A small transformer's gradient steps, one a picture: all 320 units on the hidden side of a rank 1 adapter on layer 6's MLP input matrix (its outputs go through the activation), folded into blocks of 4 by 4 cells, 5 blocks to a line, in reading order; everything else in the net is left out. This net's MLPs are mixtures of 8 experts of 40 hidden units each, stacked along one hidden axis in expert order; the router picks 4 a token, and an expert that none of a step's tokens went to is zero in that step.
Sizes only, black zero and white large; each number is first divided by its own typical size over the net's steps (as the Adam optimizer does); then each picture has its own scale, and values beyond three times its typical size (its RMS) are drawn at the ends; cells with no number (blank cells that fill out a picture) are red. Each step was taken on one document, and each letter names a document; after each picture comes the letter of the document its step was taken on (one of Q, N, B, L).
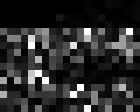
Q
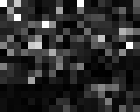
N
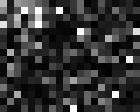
N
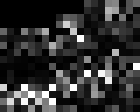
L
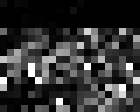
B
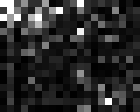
N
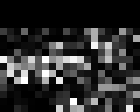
B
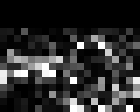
B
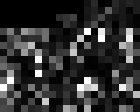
Q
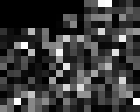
L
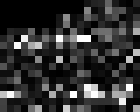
Q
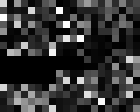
L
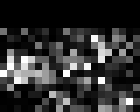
B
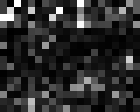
N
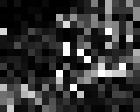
L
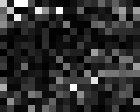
L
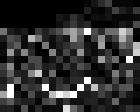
Q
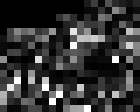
Q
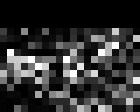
B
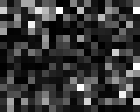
L
